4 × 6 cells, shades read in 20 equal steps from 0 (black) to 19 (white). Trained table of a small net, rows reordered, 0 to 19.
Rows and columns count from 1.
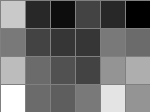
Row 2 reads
9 5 4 4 9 8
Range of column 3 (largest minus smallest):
6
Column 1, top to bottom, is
15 9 14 19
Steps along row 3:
down down down up up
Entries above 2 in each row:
4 6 6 6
